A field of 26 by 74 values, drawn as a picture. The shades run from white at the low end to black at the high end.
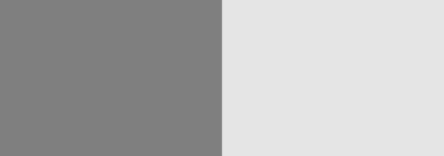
It is made of 1 by 2 panels. Panel 1,1: middling, flat. Panel 1,2: very low, flat.
